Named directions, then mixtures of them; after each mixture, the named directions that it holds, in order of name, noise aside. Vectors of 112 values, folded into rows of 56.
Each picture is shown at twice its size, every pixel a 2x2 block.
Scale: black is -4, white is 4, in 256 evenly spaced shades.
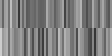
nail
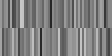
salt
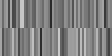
salt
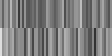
nail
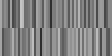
salt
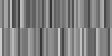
nail, salt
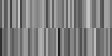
nail, salt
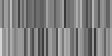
nail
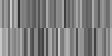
nail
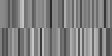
nail, salt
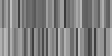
nail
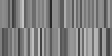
nail, salt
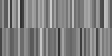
nail, salt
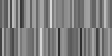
nail, salt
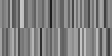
salt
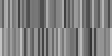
nail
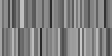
salt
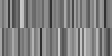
salt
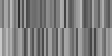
nail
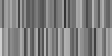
nail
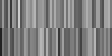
nail, salt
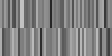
salt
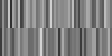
nail, salt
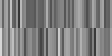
nail, salt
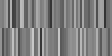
salt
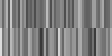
nail, salt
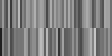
nail, salt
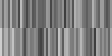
nail, salt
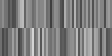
nail, salt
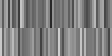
nail, salt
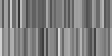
nail, salt
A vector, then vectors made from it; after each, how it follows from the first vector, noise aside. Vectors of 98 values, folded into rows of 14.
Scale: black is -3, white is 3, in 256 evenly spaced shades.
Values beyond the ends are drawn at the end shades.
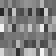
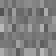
shrunk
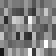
wrapped around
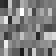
wrapped around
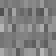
shrunk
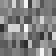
wrapped around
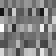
copied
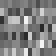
wrapped around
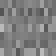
shrunk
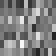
wrapped around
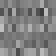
shrunk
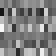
copied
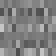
shrunk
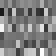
copied
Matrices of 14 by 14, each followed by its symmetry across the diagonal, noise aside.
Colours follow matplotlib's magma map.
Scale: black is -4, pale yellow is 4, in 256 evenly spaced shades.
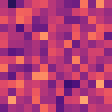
neither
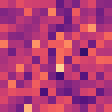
neither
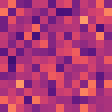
symmetric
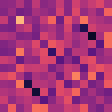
symmetric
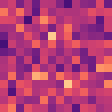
neither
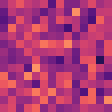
neither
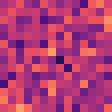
symmetric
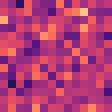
antisymmetric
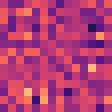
antisymmetric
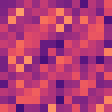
symmetric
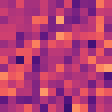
antisymmetric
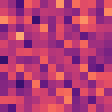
antisymmetric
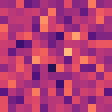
antisymmetric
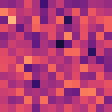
neither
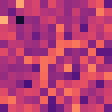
symmetric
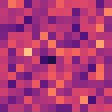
neither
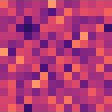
symmetric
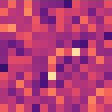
symmetric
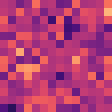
antisymmetric
